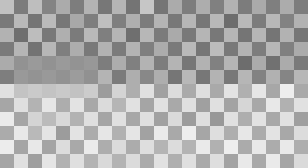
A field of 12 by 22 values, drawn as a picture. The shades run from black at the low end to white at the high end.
The middle left is the smoothest part. The halves do not mirror each other. The field is checkered. The bottom part is higher, past a seam about 50% of the way down. In the middle left lies a patch that is calmer than the rest. Overall the values sit about 70% of the way up the scale.
